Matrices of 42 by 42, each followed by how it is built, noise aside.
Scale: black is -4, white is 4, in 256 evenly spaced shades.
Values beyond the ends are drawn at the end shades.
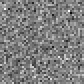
noise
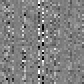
uneven columns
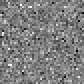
noise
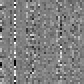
uneven columns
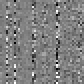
uneven columns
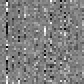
uneven columns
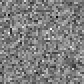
noise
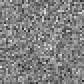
noise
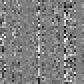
uneven columns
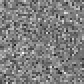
noise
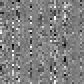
uneven columns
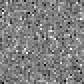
noise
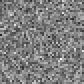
noise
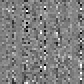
uneven columns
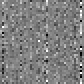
uneven columns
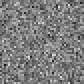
noise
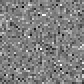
noise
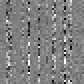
uneven columns
